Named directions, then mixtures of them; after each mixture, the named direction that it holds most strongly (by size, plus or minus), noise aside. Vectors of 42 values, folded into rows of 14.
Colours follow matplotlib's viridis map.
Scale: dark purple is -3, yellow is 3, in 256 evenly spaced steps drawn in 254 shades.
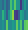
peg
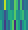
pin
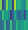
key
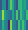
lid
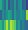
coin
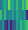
coin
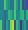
pin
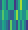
lid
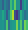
peg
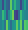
peg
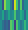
pin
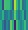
pin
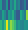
coin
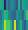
pin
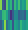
key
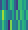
lid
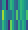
lid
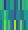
pin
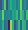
lid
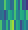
pin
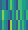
lid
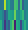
pin
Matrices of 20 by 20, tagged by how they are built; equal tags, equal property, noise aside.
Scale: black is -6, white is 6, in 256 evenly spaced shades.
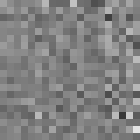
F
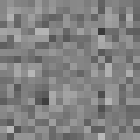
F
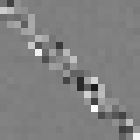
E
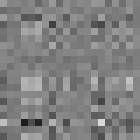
F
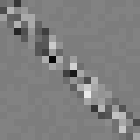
E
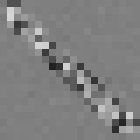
E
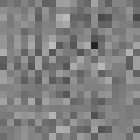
F
